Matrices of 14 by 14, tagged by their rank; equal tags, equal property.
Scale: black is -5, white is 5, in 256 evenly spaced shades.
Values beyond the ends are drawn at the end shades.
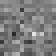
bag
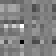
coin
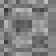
coin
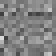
bag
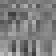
coin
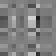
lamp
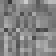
bag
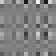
lamp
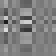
lamp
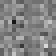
bag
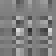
lamp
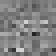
bag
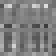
coin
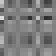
lamp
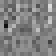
bag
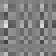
lamp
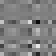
lamp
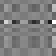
lamp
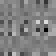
coin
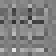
coin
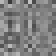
coin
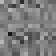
bag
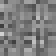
bag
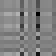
lamp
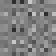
coin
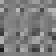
coin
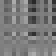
lamp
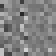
bag
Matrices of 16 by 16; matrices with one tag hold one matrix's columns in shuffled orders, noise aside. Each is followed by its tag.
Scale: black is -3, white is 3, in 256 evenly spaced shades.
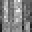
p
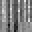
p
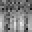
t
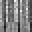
p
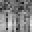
t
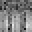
t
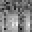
t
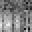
t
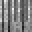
p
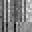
p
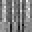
p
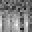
t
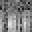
t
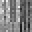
p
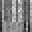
p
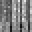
p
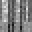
p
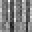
p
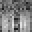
t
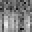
t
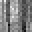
p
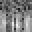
t
